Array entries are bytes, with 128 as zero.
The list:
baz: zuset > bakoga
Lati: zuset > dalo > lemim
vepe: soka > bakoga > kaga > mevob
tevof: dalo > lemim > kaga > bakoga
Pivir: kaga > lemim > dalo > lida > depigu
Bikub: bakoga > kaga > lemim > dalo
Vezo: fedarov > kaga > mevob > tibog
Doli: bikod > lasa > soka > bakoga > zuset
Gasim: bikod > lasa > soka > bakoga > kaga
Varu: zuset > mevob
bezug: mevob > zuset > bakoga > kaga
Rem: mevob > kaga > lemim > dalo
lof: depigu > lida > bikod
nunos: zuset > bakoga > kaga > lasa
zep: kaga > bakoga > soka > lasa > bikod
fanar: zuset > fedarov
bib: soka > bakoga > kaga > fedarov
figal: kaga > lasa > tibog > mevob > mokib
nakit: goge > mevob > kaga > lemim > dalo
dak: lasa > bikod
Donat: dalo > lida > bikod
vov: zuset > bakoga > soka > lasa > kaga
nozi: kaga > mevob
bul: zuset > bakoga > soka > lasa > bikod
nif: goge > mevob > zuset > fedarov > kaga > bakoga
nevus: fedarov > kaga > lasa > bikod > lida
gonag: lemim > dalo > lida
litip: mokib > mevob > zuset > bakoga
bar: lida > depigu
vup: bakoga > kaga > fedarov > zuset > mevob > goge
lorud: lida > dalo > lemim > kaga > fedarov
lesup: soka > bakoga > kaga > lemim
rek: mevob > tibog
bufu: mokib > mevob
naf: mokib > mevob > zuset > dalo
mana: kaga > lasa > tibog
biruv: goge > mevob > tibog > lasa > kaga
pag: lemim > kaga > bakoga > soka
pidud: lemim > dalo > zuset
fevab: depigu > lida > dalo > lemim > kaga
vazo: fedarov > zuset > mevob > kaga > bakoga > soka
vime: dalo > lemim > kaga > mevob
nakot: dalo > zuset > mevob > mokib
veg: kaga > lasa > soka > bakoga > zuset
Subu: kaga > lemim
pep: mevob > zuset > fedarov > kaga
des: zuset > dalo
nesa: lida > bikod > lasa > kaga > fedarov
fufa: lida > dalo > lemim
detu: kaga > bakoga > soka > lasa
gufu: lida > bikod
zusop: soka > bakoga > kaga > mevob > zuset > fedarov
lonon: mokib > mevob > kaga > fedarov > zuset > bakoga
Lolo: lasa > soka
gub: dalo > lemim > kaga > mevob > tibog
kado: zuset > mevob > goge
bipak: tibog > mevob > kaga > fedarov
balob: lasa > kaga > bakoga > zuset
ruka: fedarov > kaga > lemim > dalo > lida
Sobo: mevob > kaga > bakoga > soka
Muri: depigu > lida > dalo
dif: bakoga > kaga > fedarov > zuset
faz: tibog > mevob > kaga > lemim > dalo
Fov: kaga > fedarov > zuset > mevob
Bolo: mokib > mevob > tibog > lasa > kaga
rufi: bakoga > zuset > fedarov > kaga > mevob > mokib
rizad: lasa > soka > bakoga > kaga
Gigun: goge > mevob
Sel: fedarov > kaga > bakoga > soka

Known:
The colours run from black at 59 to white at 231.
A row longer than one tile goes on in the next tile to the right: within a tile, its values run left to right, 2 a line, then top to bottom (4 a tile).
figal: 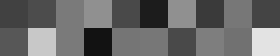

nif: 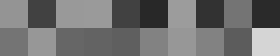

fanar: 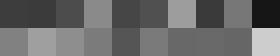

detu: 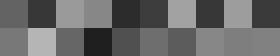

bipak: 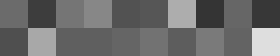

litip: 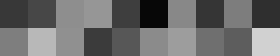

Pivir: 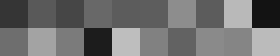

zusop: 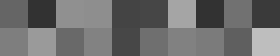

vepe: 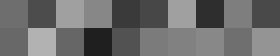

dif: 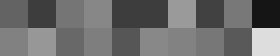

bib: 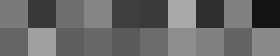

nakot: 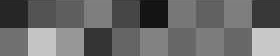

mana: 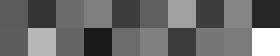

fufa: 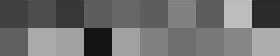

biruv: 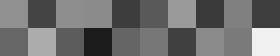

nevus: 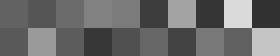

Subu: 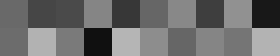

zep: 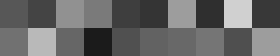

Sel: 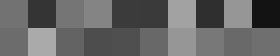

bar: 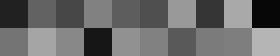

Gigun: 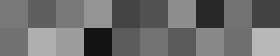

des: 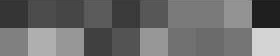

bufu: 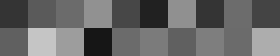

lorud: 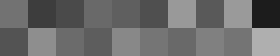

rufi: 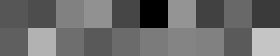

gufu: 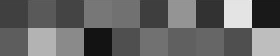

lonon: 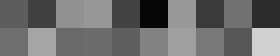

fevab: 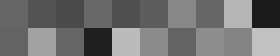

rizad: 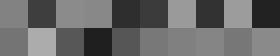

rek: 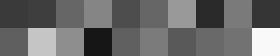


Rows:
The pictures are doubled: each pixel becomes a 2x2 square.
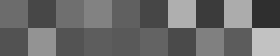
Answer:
nesa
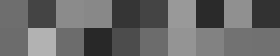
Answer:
Sobo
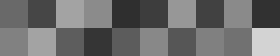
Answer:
nunos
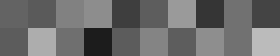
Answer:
nozi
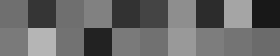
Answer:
pag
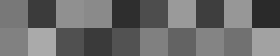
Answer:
vov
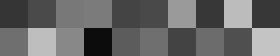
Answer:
dak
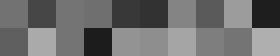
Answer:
tevof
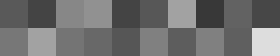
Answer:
Fov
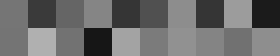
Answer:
lesup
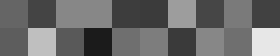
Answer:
Bolo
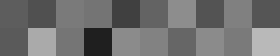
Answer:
vime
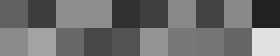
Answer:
balob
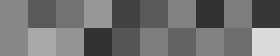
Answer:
kado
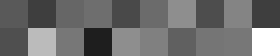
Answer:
gub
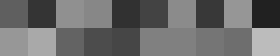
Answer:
veg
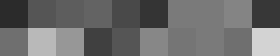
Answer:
naf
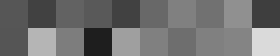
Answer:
faz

